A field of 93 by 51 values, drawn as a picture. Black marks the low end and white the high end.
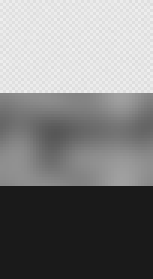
The table splits into 3 rows of 1 panel. Panel 1,1: very high, checkered, faint in contrast. Panel 2,1: middling, smooth. Panel 3,1: very low, flat.
